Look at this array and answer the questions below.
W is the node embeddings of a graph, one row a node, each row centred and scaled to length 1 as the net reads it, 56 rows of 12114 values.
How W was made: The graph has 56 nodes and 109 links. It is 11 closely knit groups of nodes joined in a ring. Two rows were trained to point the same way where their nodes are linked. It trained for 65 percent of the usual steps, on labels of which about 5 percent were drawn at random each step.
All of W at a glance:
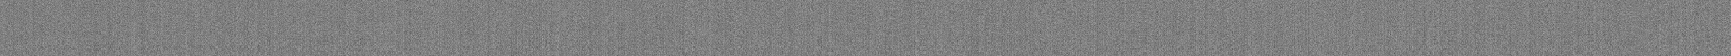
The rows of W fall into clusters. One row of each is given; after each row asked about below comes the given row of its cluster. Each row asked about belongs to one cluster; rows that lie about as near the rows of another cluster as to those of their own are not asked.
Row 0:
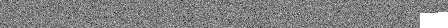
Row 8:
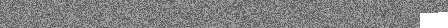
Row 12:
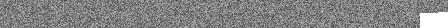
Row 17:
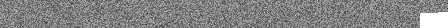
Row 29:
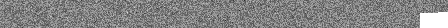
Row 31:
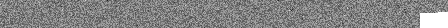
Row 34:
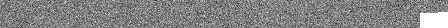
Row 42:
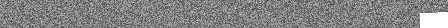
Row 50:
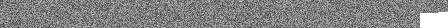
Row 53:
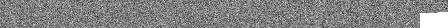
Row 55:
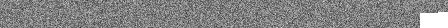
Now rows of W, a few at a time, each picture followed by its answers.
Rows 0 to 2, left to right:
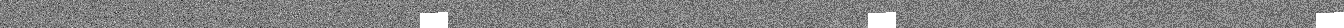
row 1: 31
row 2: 8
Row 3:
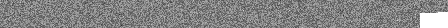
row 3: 42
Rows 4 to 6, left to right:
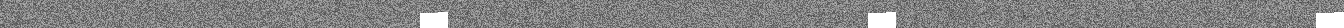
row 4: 50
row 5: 55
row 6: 17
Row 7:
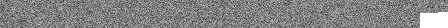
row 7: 34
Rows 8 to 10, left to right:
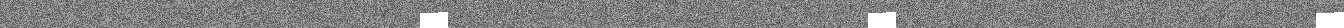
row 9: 0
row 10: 53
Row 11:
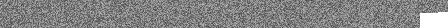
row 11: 31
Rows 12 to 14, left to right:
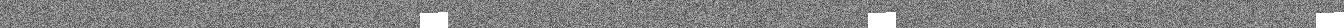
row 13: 42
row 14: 0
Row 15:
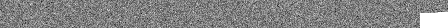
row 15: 50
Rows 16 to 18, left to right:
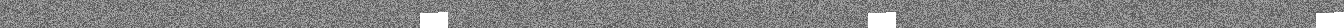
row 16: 12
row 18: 8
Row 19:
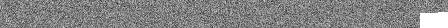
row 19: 34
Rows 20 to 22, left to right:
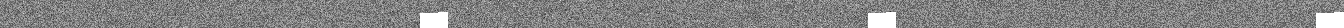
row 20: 12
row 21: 17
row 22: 55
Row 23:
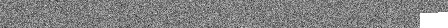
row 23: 31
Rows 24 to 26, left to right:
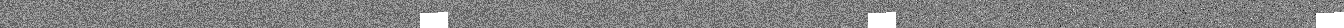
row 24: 50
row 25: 29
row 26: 12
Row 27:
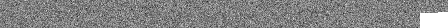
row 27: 34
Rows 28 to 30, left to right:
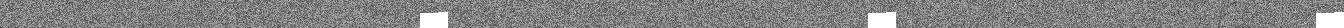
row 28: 8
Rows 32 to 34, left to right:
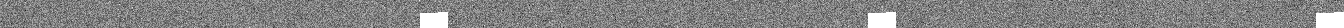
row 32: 31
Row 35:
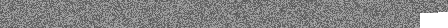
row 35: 8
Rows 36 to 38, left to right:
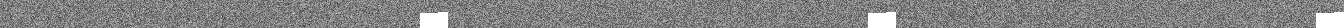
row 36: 34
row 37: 53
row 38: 55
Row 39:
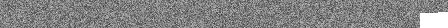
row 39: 34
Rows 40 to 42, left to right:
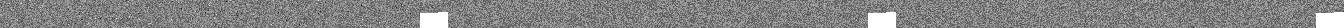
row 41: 53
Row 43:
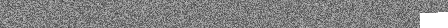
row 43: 42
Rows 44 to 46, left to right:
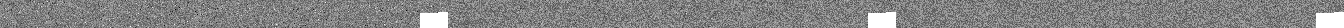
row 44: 53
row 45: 50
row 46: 29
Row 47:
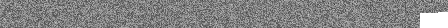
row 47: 29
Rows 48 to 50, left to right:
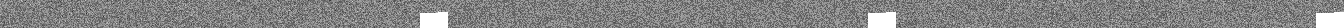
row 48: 31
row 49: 31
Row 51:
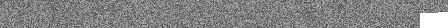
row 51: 17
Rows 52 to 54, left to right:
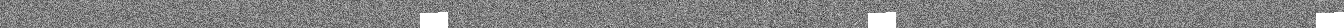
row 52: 53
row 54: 53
